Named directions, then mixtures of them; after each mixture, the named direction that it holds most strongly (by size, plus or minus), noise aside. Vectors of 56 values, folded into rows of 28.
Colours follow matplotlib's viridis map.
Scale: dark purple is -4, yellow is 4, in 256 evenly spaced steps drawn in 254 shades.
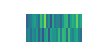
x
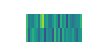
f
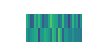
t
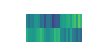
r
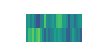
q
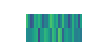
t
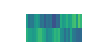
r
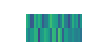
t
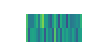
f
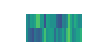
q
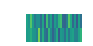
x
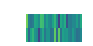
f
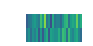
x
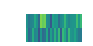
x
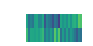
r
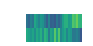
r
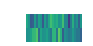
t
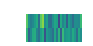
f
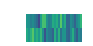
q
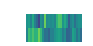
q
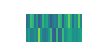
t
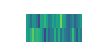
q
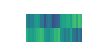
r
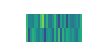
f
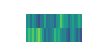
q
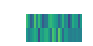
t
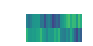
r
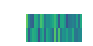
f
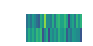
q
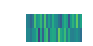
x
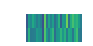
f
